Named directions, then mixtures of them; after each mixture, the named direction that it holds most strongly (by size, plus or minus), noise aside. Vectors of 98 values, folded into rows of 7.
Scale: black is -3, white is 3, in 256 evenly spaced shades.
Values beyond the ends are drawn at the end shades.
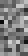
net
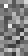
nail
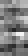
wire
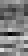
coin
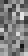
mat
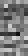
coin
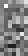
nail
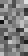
net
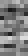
coin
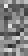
nail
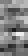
wire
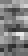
wire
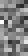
net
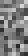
net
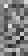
nail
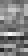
coin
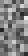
mat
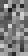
mat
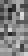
mat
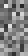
mat
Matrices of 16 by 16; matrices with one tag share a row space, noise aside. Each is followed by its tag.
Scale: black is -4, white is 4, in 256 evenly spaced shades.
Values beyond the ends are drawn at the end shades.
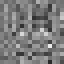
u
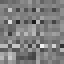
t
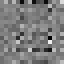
u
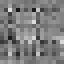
t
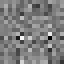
u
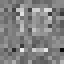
u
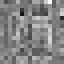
u
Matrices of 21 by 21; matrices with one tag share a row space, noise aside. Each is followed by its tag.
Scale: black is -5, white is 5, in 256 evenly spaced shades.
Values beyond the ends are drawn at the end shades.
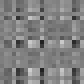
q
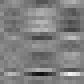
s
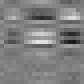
s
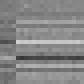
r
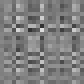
q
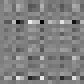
q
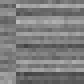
r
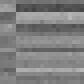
r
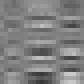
s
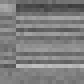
r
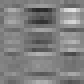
s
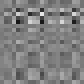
q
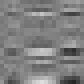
s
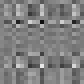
q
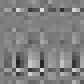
q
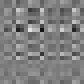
q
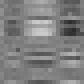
s
